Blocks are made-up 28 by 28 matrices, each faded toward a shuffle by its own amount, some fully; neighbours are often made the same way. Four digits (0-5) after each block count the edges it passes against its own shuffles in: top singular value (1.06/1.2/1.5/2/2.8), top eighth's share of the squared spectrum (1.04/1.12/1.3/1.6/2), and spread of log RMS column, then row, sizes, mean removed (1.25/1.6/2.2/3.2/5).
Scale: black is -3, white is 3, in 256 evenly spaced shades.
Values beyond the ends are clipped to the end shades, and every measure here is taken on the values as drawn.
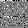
2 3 0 2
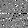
2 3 0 1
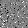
0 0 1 0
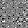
3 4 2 1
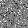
0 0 0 0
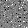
0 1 0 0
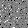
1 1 0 1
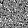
0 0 0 0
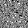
0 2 0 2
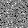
0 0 0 0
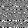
3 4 0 3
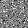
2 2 0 0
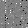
2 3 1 0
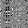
3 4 2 1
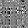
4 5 2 2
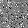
0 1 0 0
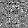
3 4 2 1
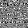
1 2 0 3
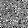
0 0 0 1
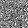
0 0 0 0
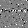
3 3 0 1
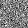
0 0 0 0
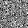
0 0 0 0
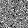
0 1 0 0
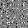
3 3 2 1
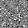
2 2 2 0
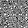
2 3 1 2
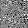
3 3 1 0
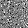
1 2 1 0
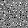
2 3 1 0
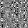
3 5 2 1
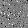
0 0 0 0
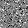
0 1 0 0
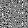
1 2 2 0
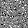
0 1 1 0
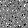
1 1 0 0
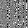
2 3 3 0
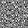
3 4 1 2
